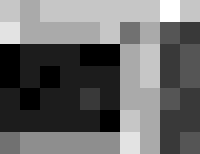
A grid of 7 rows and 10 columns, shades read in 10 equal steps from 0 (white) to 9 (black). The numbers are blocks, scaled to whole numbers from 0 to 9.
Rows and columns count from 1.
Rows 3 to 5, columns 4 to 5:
8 9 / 8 8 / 8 7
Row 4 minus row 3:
0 0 1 0 -1 -1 0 0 0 0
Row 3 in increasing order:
2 3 6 7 8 8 8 9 9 9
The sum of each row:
19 36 69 68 67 68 42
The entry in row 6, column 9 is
7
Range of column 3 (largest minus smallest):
7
